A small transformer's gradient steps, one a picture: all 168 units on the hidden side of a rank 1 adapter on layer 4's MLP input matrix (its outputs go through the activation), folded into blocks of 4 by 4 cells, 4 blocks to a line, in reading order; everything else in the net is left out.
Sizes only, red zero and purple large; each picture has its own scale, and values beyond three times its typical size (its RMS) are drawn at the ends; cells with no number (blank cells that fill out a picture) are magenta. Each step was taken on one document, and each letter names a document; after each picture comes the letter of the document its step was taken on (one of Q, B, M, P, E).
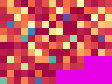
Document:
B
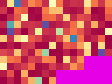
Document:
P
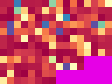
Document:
P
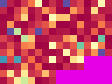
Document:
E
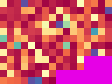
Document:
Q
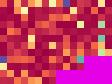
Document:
E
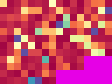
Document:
Q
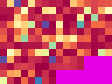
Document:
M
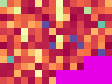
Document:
B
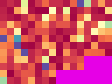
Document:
Q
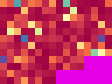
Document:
E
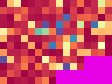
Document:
P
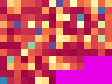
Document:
B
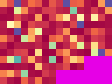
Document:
E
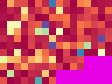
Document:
P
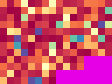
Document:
Q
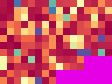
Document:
P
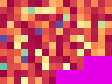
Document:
Q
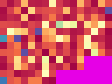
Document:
Q
